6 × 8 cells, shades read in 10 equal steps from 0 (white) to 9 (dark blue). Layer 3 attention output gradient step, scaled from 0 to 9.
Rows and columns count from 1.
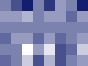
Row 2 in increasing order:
3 4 4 4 4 4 5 6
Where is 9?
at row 1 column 3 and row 1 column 8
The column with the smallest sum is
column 3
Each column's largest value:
6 7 9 7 8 7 6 9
